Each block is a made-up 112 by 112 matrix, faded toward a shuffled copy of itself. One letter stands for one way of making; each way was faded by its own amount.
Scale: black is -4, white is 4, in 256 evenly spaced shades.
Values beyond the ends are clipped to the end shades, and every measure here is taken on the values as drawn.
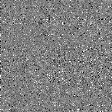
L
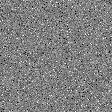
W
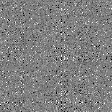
L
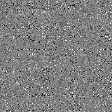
L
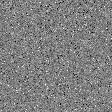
W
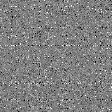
L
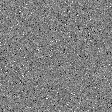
W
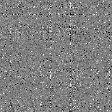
L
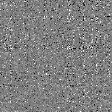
L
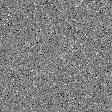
W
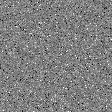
W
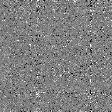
L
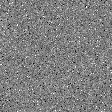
W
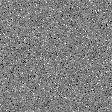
W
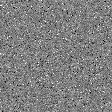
W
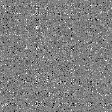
L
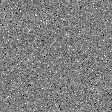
W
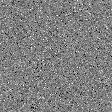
W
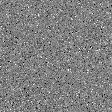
W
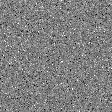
W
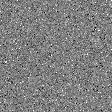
W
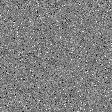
W
